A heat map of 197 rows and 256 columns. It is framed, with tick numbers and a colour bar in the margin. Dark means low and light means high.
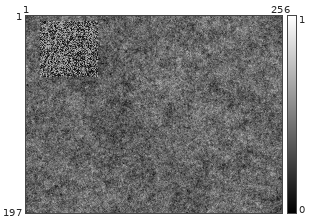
Mirror symmetry: none. Average level on the scale: 40%. Roughest part: top left. Odd patch: rougher, in the top left. Odd rows or columns: none. Slope: none.
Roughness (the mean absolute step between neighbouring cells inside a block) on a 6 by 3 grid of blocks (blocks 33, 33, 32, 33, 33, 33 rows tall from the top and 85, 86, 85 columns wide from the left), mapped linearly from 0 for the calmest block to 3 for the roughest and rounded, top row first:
300
300
000
000
000
000
